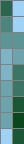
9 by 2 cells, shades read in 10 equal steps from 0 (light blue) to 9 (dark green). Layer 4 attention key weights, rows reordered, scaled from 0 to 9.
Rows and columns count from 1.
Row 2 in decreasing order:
5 0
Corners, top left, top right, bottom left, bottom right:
7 0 0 8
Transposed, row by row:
7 5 4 2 2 3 3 3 0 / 0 0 4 3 6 6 8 9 8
